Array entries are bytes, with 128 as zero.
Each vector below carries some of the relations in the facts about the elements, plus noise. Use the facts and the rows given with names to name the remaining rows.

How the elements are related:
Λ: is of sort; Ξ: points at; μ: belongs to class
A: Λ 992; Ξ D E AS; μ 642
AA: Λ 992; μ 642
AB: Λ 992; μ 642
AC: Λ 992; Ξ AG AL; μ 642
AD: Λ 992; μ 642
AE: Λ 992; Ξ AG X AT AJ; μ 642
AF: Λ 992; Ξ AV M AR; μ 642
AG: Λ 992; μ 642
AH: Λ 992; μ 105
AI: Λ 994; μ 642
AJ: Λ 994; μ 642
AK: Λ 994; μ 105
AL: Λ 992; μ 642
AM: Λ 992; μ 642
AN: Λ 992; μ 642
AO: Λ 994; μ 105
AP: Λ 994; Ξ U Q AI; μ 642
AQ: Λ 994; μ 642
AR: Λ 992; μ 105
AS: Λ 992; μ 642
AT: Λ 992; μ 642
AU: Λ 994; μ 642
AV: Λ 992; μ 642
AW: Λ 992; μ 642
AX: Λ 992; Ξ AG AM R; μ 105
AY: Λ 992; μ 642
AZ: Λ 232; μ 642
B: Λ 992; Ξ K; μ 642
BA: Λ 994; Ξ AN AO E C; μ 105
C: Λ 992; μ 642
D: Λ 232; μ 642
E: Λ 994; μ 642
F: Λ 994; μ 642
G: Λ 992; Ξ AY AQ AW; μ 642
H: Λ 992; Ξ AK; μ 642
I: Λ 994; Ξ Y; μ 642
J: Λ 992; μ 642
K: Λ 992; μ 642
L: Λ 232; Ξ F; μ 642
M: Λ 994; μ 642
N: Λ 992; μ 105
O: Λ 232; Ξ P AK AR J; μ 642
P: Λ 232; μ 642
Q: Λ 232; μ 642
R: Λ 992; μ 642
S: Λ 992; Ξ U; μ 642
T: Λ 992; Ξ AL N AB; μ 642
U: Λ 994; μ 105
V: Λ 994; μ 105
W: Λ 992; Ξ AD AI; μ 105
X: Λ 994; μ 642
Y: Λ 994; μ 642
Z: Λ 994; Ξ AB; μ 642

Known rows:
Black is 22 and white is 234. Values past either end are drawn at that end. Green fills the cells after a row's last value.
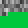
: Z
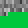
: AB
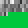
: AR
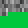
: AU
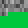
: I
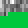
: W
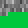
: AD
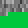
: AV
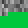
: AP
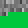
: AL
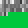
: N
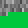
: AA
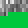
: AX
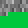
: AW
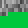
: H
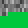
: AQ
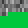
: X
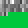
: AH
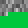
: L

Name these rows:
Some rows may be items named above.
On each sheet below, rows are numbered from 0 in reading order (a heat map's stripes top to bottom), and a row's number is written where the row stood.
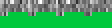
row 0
AR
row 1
W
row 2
U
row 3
AG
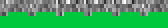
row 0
AC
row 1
G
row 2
U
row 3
V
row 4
AK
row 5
S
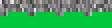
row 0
AO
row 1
E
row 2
K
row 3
O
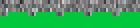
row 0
M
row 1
AB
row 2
AE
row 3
AL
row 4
B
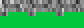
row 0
BA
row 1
I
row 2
M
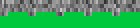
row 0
AF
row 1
I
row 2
T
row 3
AI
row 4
AP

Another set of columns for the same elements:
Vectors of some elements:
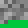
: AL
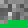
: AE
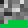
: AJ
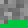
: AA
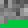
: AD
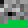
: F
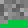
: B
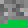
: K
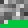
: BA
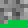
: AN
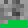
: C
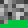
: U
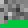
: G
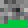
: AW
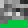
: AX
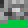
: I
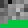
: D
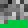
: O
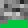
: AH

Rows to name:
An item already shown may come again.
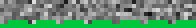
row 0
S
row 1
AO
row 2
O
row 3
T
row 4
AR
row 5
AP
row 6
U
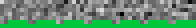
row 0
AF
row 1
AG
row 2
O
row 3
Z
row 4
AI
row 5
AQ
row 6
W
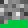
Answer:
V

